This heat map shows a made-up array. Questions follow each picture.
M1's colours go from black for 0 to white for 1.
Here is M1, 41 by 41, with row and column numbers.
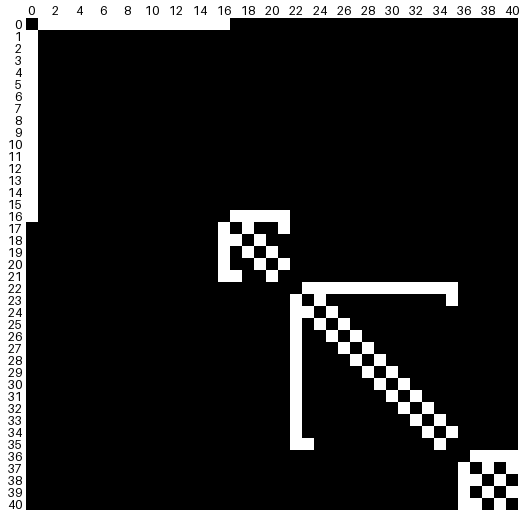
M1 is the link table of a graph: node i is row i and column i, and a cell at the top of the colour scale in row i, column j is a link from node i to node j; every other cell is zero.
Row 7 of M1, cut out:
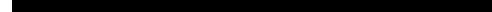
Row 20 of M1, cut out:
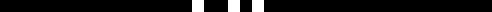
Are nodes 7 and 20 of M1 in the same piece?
yes
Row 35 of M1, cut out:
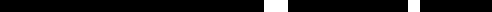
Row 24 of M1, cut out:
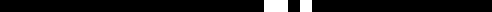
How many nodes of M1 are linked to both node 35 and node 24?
2
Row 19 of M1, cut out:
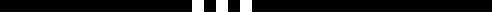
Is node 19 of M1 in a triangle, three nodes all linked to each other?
yes
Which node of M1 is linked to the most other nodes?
node 0
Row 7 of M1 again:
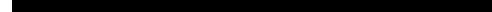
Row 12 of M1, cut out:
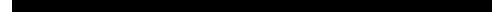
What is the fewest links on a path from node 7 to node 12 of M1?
2
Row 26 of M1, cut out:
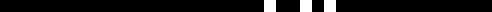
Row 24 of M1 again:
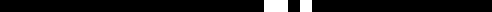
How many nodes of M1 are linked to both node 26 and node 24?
2
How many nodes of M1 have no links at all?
0
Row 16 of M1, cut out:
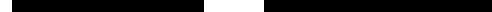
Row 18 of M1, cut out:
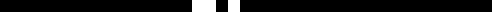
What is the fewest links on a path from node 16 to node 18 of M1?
1
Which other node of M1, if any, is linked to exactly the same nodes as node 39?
node 37
